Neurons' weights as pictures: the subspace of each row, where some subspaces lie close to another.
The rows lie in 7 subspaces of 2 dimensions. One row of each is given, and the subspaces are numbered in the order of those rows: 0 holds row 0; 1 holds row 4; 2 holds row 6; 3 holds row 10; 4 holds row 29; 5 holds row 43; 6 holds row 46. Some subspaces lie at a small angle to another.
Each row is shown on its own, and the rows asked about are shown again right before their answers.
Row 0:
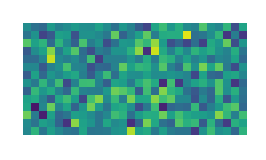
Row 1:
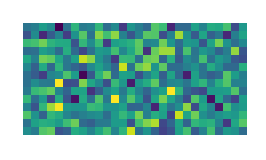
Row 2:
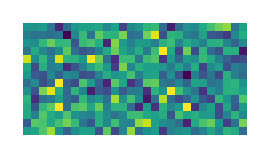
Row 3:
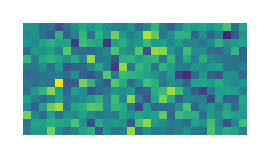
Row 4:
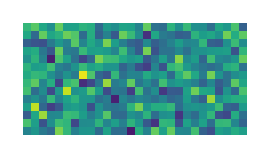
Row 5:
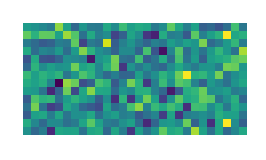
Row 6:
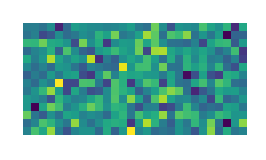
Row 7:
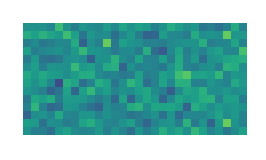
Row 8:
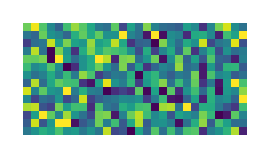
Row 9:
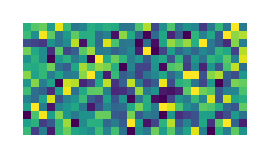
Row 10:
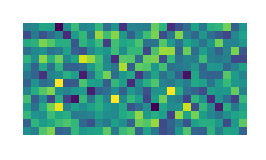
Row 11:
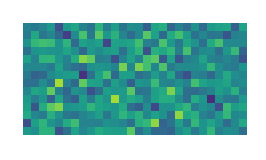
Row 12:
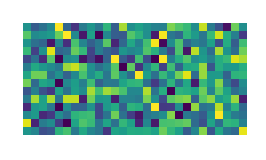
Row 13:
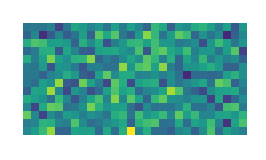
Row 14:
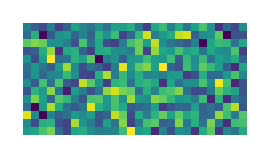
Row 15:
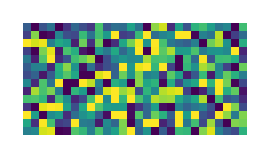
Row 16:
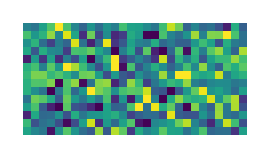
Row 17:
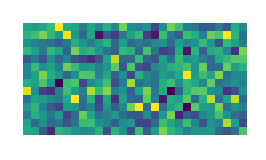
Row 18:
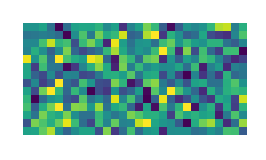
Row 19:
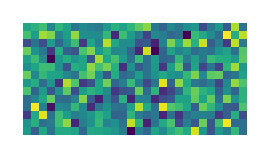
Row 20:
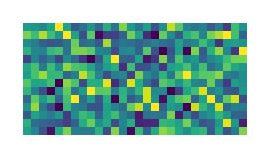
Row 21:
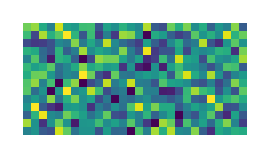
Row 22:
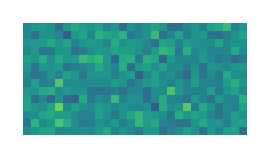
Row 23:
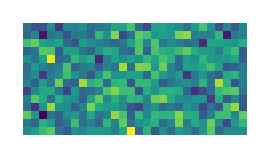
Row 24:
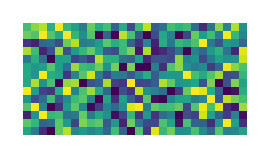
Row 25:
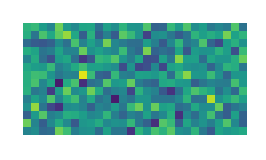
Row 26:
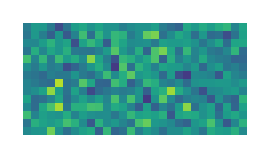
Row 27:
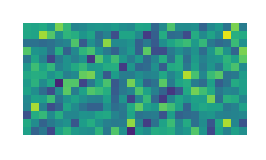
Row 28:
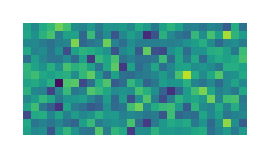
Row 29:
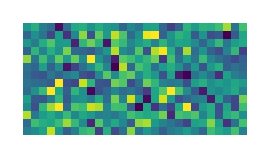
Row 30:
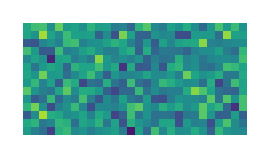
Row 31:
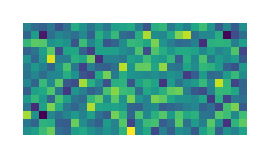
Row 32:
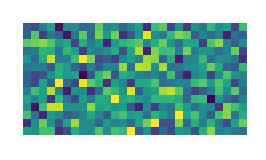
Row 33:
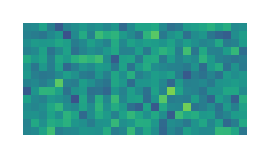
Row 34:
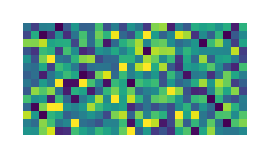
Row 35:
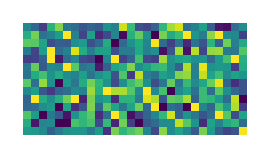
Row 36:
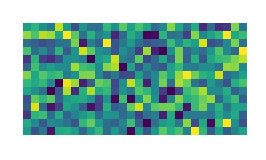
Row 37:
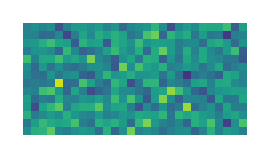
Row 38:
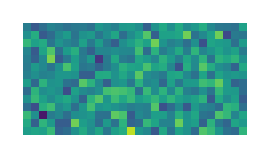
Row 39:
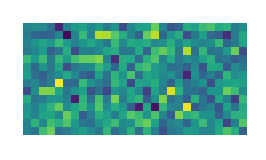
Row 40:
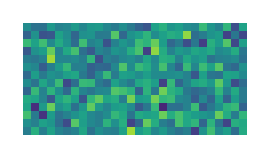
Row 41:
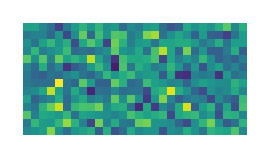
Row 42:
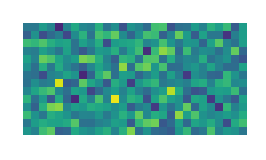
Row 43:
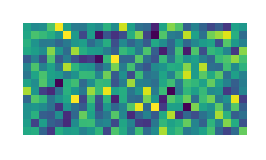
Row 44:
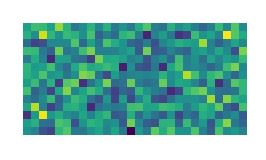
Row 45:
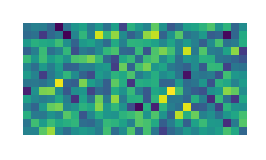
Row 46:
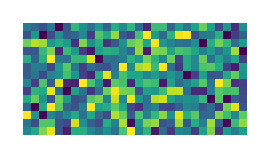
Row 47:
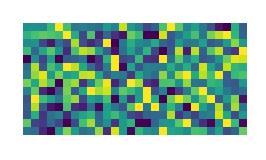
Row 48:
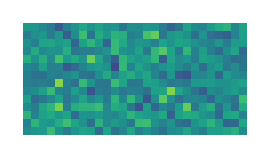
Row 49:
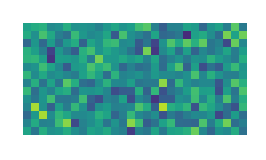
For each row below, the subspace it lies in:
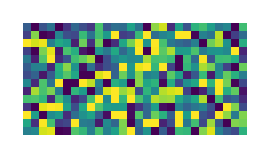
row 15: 3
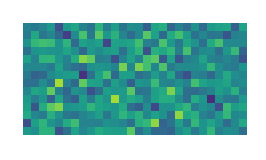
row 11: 1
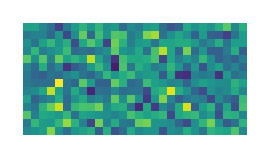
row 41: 4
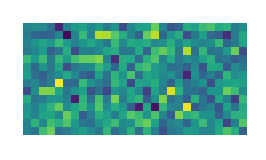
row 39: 5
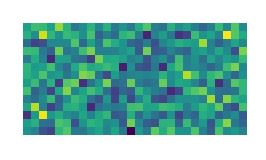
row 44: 6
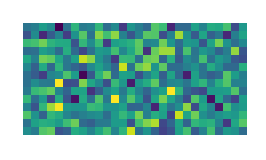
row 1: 3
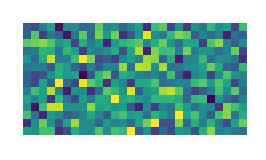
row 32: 1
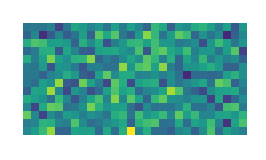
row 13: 6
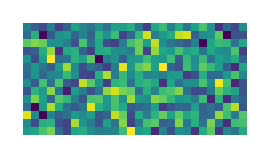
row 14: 6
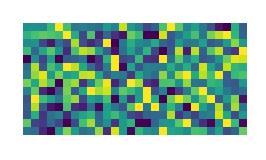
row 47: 2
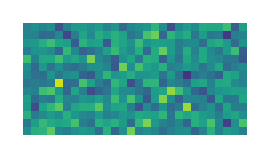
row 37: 2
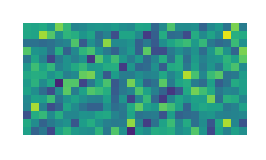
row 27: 2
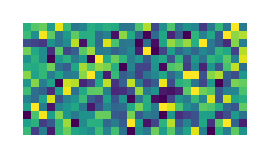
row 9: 2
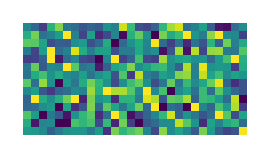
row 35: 6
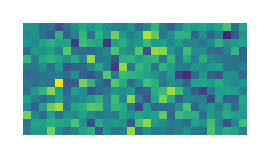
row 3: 4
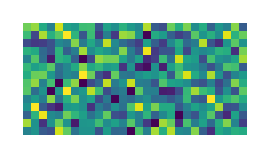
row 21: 1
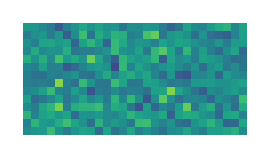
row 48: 4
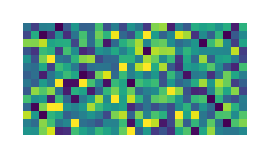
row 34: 3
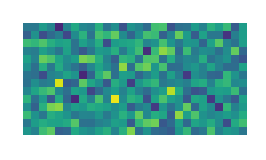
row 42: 3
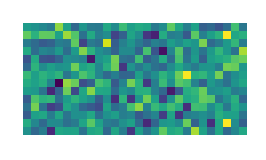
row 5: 0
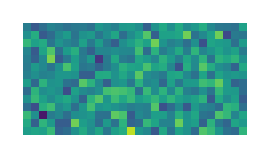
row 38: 3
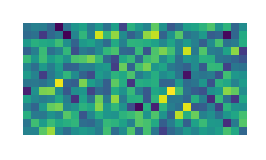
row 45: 5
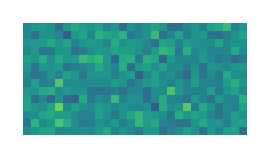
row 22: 3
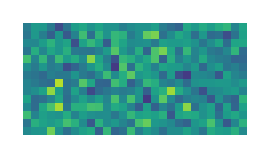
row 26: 4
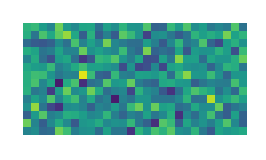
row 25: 1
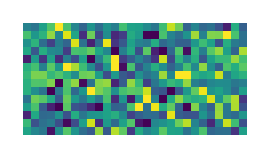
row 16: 4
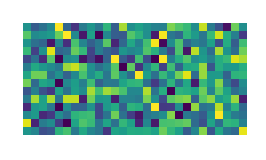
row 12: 1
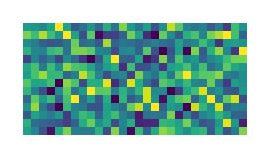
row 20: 6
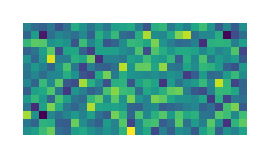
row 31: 6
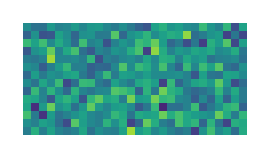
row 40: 0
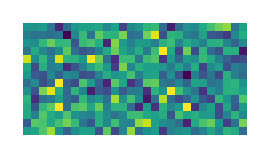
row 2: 2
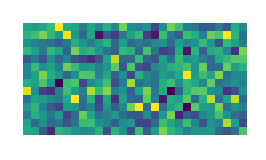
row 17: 5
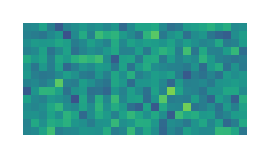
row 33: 5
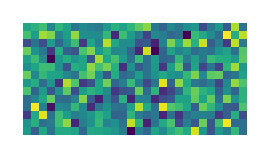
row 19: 0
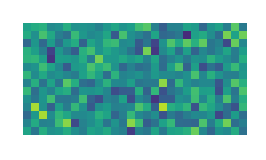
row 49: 0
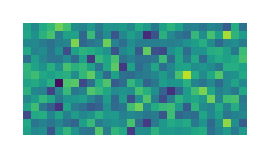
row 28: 4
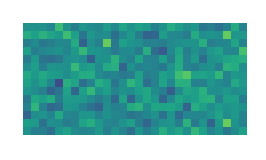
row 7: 0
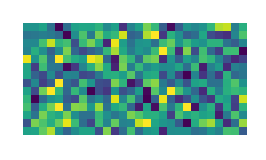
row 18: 2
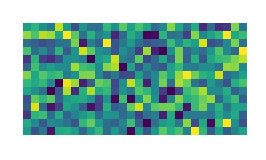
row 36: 0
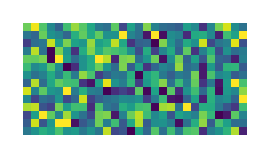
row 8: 1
